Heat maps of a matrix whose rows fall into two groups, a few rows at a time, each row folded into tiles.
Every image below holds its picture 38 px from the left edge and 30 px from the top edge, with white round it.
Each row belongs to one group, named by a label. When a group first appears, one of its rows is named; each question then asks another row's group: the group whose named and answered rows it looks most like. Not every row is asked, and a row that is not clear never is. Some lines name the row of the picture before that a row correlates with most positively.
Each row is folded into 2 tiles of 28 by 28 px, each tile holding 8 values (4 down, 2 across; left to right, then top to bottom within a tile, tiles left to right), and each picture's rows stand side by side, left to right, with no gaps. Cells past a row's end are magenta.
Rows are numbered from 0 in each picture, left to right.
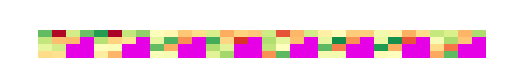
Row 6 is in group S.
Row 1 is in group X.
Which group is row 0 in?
X
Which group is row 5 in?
S
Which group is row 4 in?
X
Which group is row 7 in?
S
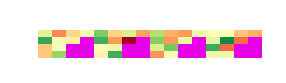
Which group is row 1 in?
X
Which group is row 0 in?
X
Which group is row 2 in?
X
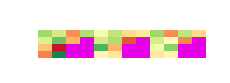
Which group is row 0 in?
S
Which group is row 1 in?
S
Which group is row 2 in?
X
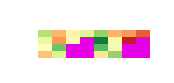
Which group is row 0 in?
X
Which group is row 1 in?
X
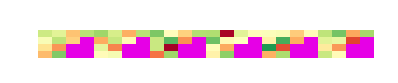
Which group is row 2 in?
S
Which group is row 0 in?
S
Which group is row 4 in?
S
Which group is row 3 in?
X
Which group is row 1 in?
S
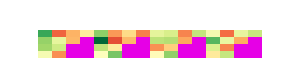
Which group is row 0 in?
X
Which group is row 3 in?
X
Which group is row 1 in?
X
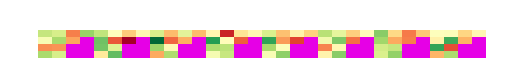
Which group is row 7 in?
S
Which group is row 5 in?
S
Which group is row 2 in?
X
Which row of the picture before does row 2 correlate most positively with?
1
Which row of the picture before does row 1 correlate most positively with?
1
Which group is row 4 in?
X
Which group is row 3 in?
X
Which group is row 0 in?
S
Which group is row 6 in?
X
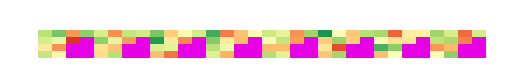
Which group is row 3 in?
X
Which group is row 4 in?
S
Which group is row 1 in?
X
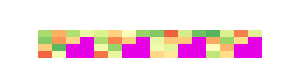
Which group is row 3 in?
S
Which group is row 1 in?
X
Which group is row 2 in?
X
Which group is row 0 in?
X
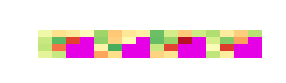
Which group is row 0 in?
S
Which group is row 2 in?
S
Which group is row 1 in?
X
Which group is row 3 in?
S
